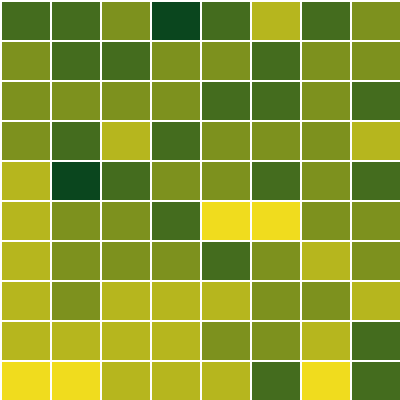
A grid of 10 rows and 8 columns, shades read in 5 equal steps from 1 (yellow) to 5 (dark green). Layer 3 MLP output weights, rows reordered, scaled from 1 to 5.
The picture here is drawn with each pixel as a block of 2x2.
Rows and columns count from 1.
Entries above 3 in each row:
5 3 3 2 4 1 1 0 1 2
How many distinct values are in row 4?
3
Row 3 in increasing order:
3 3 3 3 3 4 4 4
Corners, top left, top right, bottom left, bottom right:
4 3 1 4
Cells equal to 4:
20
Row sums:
29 27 27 24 28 20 23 19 20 17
